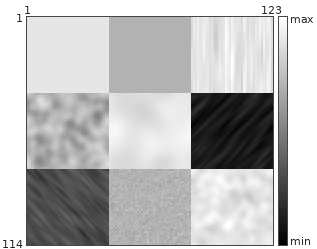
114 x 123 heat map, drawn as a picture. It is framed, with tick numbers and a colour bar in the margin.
It is made of 3 by 3 panels. Panel 1,1: very high, flat. Panel 1,2: high, flat. Panel 1,3: very high, streaked downward, faint in contrast. Panel 2,1: high, blotchy. Panel 2,2: very high, smooth, faint in contrast. Panel 2,3: very low, slanting up to the right, faint in contrast. Panel 3,1: low, slanting down to the right, faint in contrast. Panel 3,2: high, fine-grained, faint in contrast. Panel 3,3: very high, blotchy, faint in contrast.
